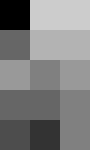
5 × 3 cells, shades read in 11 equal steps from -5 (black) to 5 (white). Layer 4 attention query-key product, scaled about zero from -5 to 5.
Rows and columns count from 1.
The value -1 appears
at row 2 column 1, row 4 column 1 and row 4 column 2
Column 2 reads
3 2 0 -1 -3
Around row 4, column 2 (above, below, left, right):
0 -3 -1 0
